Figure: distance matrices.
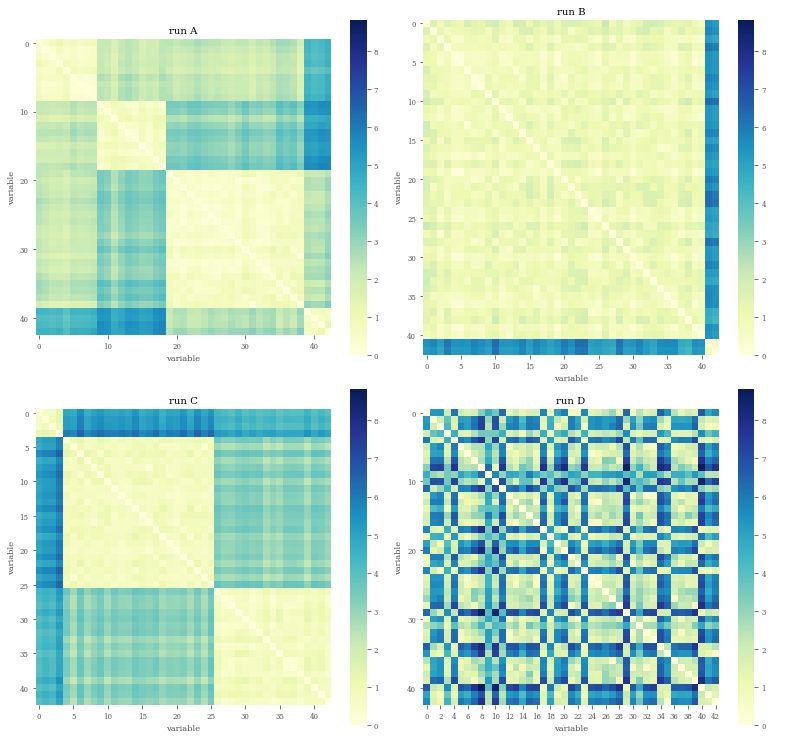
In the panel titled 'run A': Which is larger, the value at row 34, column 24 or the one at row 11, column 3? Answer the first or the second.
the second
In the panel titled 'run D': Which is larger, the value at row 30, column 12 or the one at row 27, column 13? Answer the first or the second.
the second
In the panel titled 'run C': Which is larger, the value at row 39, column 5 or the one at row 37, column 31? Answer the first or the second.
the first
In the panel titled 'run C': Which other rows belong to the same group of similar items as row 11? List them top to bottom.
4, 5, 6, 7, 8, 9, 10, 12, 13, 14, 15, 16, 17, 18, 19, 20, 21, 22, 23, 24, 25
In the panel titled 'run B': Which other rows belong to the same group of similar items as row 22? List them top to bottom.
0, 1, 2, 3, 4, 5, 6, 7, 8, 9, 10, 11, 12, 13, 14, 15, 16, 17, 18, 19, 20, 21, 23, 24, 25, 26, 27, 28, 29, 30, 31, 32, 33, 34, 35, 36, 37, 38, 39, 40
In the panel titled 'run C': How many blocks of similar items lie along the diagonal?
3
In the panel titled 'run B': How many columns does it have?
43
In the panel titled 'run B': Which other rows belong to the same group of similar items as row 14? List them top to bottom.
0, 1, 2, 3, 4, 5, 6, 7, 8, 9, 10, 11, 12, 13, 15, 16, 17, 18, 19, 20, 21, 22, 23, 24, 25, 26, 27, 28, 29, 30, 31, 32, 33, 34, 35, 36, 37, 38, 39, 40
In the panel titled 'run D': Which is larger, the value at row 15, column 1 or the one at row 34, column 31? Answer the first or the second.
the first
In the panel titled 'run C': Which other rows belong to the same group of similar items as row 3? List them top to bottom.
0, 1, 2
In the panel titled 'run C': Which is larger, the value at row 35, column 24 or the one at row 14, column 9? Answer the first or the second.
the first
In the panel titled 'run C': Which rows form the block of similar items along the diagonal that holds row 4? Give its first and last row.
4 to 25
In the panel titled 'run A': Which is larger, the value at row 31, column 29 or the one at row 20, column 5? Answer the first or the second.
the second
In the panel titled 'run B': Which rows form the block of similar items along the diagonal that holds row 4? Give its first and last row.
0 to 40
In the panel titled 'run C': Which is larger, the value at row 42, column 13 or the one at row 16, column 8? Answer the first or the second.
the first
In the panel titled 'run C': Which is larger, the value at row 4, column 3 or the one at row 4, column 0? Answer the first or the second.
the first
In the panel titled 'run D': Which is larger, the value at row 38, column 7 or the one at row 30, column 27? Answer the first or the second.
the second
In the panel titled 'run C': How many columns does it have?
43
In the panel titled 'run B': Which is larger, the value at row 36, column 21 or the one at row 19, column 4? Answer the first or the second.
the first
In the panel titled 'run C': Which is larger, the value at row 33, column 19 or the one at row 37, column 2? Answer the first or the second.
the second
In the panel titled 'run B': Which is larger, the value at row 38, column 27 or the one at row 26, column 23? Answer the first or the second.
the second
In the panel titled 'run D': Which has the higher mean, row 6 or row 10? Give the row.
10
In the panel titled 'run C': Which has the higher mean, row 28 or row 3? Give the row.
3
